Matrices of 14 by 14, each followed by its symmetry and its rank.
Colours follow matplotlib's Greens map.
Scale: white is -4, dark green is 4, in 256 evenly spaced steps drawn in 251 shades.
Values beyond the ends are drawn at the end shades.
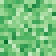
neither, full rank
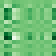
neither, rank one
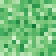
neither, full rank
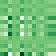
neither, rank one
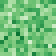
neither, full rank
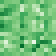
neither, rank three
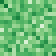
symmetric, full rank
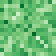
symmetric, full rank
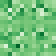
neither, rank three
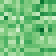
neither, rank three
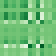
neither, rank one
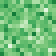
symmetric, full rank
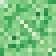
symmetric, full rank
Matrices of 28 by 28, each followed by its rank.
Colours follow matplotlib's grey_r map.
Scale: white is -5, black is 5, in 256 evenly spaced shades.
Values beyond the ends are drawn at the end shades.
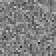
full rank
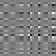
one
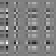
one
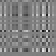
one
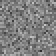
full rank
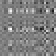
two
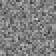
full rank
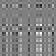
one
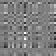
two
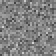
full rank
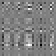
two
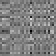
two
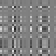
one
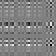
one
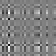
one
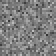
full rank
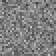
full rank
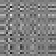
two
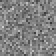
full rank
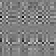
two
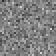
full rank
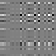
one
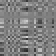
two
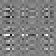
two
